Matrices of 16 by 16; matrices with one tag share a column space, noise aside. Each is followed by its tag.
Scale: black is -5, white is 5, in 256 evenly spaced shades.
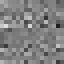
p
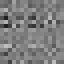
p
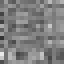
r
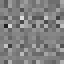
p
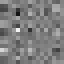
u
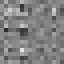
u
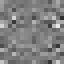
p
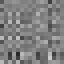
r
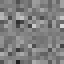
p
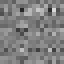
u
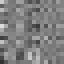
r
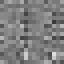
r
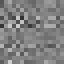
p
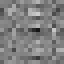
u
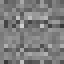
p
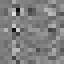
u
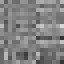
r
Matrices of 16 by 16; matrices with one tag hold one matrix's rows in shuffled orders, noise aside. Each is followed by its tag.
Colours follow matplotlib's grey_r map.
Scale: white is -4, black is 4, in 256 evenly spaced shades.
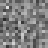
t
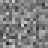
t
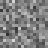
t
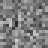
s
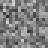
t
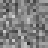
t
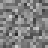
s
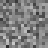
t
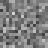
t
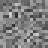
s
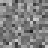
s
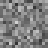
s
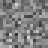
s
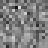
t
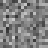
t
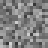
s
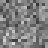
t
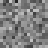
s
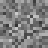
s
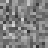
t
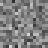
s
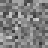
s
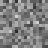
s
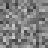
t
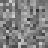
t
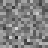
s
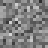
s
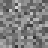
s
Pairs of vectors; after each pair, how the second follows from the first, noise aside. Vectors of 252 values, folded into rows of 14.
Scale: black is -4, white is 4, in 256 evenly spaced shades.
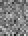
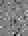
partly zeroed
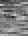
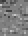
partly zeroed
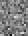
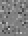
partly zeroed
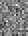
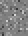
partly zeroed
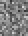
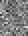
shuffled
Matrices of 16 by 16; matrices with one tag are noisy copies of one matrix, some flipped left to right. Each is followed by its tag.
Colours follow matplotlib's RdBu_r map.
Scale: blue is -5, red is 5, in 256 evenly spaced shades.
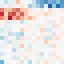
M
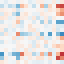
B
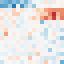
M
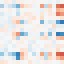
B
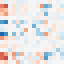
B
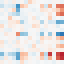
B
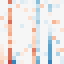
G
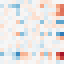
B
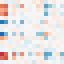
B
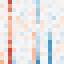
G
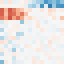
M
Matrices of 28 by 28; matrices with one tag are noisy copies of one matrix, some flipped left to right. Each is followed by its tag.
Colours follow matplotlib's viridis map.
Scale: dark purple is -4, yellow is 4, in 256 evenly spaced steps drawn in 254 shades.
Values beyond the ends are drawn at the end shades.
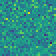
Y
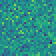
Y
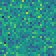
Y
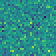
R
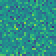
R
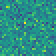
R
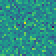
R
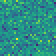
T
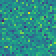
Y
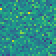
Y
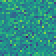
T
